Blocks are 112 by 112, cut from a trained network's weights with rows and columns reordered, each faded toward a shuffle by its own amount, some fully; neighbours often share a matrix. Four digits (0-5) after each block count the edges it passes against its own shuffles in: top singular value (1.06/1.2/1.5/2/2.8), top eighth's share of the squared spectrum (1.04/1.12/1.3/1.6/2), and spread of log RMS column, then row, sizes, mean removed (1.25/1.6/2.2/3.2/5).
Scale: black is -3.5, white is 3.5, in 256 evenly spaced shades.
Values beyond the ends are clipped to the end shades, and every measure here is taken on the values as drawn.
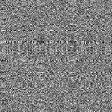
5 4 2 3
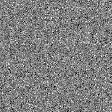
3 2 1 1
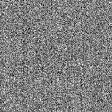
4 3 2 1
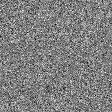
3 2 0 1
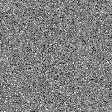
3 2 0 0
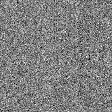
2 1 1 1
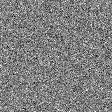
0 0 0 0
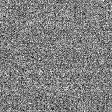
3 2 0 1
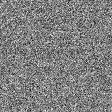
2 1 0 0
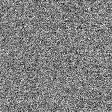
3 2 0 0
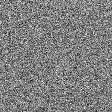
2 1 0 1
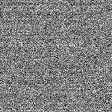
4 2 0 1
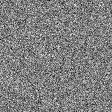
0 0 0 0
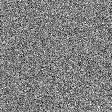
0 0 0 0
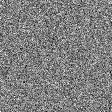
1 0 0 0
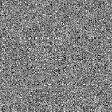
4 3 2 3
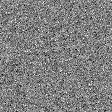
0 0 0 0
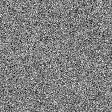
0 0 0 0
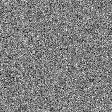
2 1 0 0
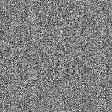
3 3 1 1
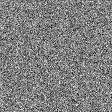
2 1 0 0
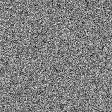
2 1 0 0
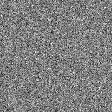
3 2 0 0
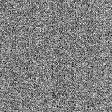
3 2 0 0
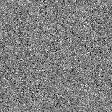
2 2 0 0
